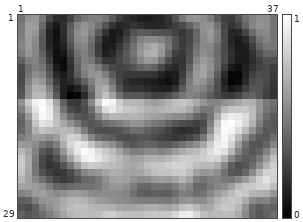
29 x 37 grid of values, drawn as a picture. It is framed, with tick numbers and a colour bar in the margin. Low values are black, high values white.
Rings: centred on the top middle. Seam: horizontal, 40% of the way down, the bottom part higher. Grain: blotchy.
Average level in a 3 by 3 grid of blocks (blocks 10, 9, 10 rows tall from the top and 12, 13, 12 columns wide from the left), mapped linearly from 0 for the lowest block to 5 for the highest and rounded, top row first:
1 0 1
4 3 4
4 5 5
